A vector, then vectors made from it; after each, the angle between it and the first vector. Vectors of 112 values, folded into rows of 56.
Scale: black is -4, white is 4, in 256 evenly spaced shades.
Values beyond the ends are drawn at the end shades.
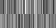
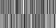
orthogonal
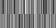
nearly parallel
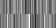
partly opposed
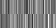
orthogonal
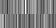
partly aligned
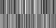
nearly parallel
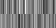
nearly parallel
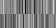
nearly opposite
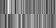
orthogonal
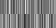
partly aligned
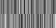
partly aligned
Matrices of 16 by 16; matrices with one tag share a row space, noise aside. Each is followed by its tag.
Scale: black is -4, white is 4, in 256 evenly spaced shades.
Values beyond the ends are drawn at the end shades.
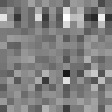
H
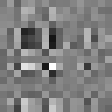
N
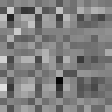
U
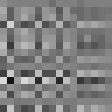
U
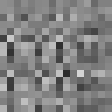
U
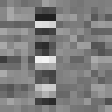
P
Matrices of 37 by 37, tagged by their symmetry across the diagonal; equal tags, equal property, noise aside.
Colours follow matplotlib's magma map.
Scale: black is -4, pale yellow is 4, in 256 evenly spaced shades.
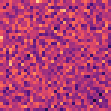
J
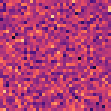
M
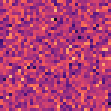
M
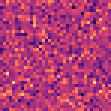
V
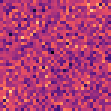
J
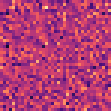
V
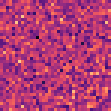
J
